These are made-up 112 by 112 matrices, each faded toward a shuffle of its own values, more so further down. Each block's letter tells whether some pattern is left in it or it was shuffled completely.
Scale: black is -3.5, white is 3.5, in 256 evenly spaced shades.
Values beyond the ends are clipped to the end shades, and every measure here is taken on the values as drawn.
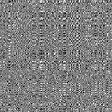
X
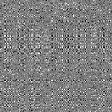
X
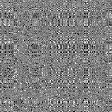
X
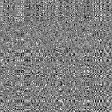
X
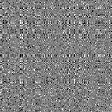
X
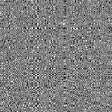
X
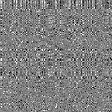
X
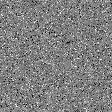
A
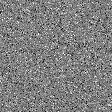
A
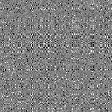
X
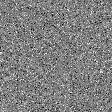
A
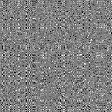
X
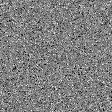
A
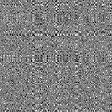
X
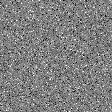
A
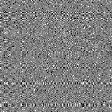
X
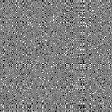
X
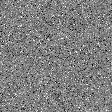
A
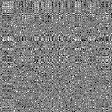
X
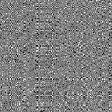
X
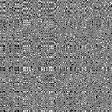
X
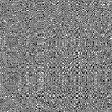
X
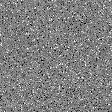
A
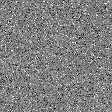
A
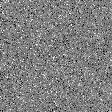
A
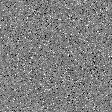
A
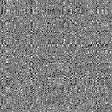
X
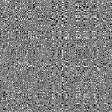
X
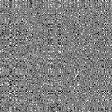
X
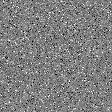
A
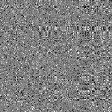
X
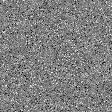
A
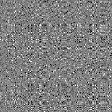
X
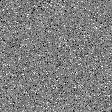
A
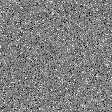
A
